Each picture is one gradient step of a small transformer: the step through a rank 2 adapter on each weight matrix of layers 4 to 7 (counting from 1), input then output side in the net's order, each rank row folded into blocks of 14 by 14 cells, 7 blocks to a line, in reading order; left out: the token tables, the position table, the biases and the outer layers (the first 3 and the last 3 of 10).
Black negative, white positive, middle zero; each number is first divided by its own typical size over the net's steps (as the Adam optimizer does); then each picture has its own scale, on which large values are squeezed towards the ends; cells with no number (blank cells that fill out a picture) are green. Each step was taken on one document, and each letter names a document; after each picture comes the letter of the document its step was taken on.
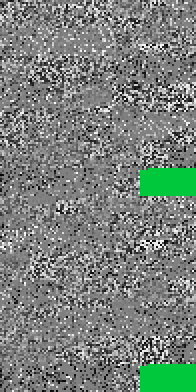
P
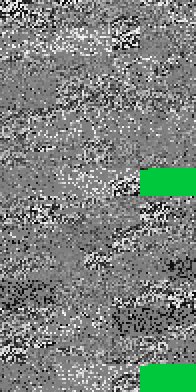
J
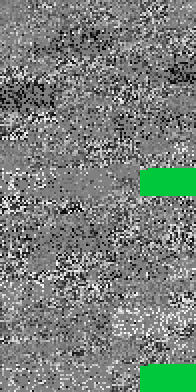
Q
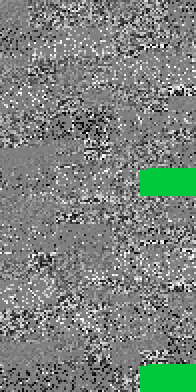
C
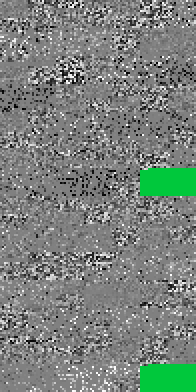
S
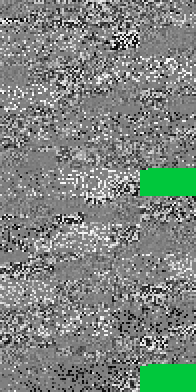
J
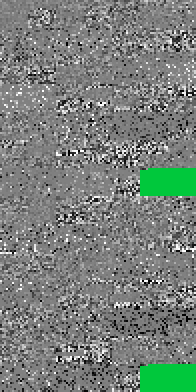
C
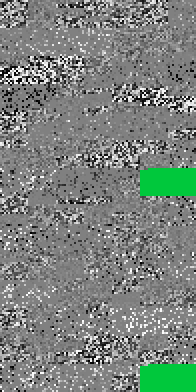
P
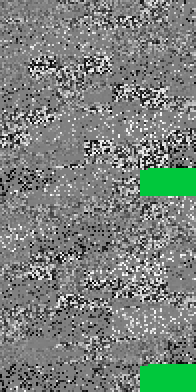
P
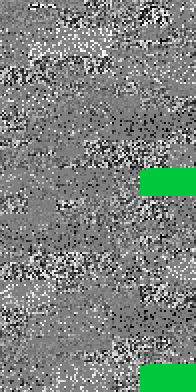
P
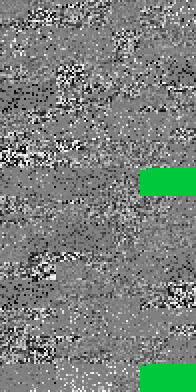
S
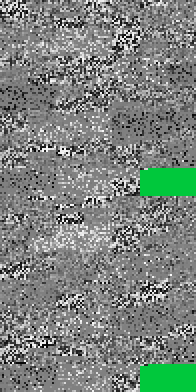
J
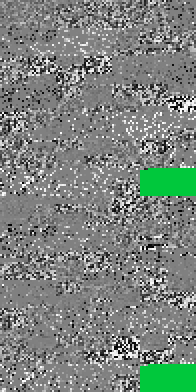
P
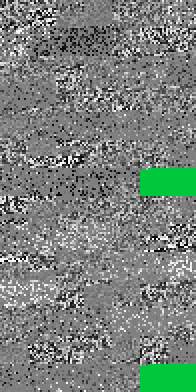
J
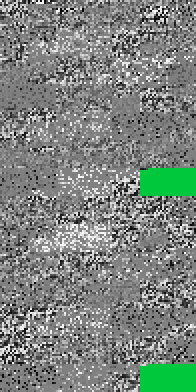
J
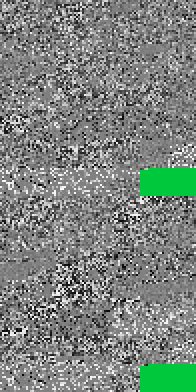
Q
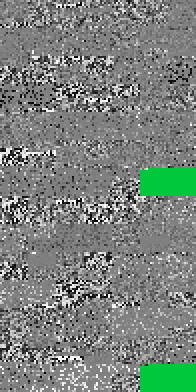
Q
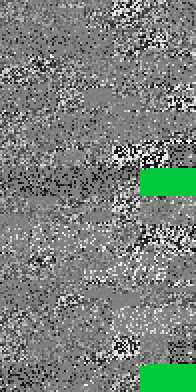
P
